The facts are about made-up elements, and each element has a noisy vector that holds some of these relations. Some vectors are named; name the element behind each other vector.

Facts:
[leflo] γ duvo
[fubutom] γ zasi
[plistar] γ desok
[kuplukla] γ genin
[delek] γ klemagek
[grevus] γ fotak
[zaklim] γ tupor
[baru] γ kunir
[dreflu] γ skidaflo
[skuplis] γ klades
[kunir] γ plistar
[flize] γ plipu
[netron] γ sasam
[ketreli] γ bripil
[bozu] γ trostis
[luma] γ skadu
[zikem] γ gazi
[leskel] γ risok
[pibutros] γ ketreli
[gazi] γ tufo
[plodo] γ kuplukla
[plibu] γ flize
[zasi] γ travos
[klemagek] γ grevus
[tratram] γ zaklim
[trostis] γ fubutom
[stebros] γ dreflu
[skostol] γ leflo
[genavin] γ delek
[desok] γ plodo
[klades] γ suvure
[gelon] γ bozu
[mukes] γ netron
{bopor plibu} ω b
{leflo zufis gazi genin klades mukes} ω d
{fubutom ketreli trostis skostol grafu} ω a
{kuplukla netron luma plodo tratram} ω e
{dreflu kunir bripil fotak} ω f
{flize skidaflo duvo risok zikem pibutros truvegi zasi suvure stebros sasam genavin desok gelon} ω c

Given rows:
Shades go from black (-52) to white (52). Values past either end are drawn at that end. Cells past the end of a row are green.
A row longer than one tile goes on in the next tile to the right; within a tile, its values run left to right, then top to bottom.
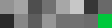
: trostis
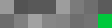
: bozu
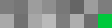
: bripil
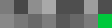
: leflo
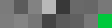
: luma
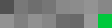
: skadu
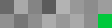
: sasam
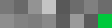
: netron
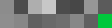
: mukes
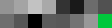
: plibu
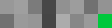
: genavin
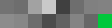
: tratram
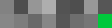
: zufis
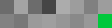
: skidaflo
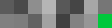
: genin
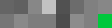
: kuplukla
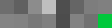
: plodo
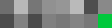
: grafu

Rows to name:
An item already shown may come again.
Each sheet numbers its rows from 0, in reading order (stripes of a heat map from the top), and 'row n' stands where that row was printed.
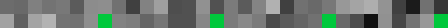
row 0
fotak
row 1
gazi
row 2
luma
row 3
bopor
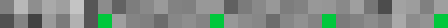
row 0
ketreli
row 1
zaklim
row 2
zaklim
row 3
truvegi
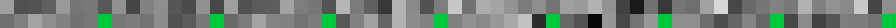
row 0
bozu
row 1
klades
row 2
bozu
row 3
gelon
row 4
leskel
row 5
bopor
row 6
tratram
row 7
skostol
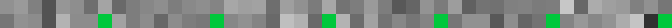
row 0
stebros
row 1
plistar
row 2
pibutros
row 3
kunir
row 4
skuplis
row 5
leskel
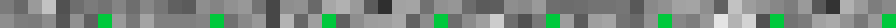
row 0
netron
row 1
dreflu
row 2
zikem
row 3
zasi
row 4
travos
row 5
fotak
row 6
risok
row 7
suvure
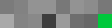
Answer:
baru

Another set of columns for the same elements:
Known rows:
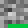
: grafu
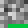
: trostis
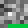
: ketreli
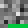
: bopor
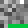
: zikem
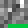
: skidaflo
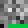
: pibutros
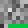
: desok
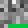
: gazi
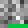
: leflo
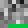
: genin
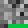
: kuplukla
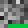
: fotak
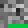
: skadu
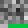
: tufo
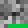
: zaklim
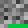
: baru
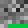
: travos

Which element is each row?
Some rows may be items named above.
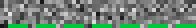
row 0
luma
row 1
genavin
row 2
kunir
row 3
tratram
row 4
zasi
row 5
travos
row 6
travos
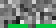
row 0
plibu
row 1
tratram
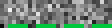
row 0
pibutros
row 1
luma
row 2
sasam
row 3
fotak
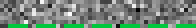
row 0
netron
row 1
klades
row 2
skostol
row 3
bozu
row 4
dreflu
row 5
bopor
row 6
travos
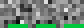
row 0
plibu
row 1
bripil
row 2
gelon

